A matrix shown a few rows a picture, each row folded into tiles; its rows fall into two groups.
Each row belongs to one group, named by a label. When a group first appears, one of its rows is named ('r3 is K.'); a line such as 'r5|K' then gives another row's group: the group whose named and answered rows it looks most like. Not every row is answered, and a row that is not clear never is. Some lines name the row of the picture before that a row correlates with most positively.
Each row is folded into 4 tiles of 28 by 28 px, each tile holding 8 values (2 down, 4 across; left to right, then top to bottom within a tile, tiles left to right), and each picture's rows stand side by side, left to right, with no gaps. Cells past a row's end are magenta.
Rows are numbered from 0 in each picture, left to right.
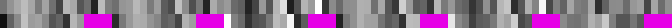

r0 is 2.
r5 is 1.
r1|2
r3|2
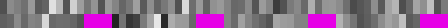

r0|1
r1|1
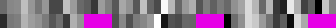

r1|1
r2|2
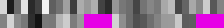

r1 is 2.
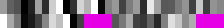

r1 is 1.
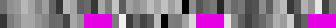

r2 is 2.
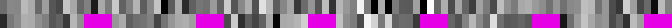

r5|2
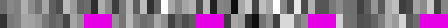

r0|2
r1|1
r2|1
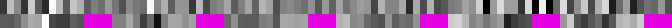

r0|1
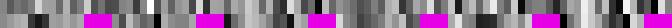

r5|2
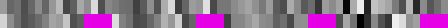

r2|2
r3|1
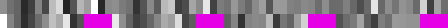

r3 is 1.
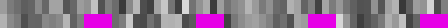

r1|1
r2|2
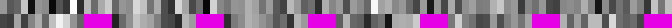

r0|1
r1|2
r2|2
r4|1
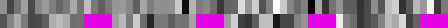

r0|1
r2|1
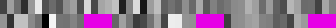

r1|1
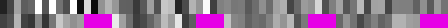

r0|1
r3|1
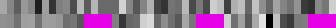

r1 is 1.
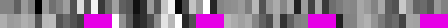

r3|2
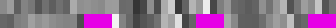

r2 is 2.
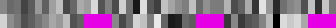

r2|1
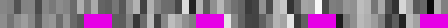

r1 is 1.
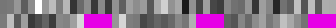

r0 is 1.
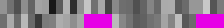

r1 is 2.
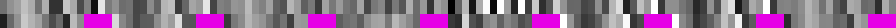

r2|2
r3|1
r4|1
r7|2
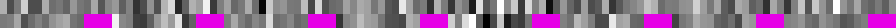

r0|1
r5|1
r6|2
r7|1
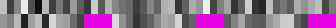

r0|1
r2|1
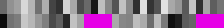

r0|2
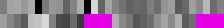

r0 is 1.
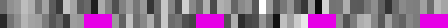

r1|1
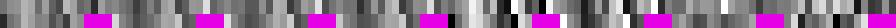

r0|2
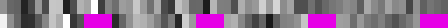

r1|2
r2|1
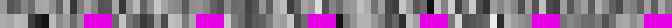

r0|1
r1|1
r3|2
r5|1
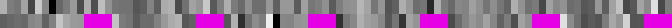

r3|2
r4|2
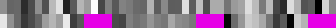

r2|2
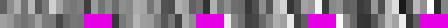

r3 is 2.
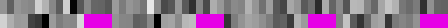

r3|1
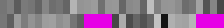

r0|1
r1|1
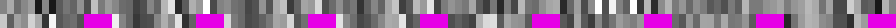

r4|1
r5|1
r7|2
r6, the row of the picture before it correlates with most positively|0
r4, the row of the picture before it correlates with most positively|0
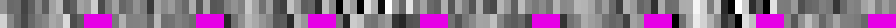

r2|2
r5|2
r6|2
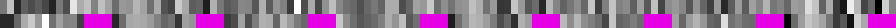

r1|2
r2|1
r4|2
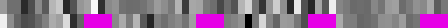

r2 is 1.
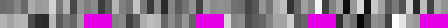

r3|1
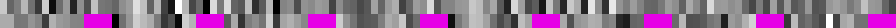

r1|2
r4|2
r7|1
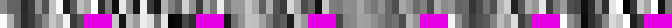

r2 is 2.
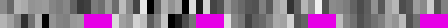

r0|1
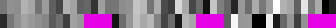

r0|2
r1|2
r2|1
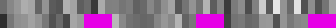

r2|1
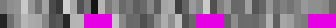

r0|2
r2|1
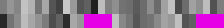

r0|2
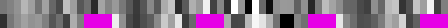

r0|2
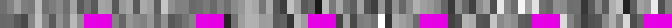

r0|1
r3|1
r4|1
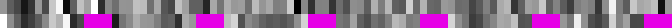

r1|2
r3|1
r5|1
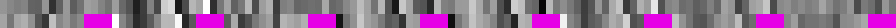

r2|1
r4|2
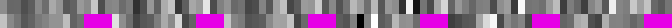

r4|1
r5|1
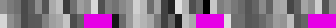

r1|2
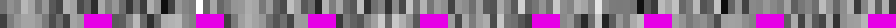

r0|2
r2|2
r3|1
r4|1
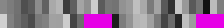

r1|2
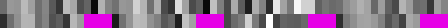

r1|2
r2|1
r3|2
